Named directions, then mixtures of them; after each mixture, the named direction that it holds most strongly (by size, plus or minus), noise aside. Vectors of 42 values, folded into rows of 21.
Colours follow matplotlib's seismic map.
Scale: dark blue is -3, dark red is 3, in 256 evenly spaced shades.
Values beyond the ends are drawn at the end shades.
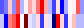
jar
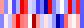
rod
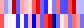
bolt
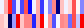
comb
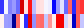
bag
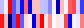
comb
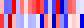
bolt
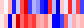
rod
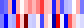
jar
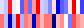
comb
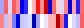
rod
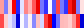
bolt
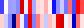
bag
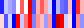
bag
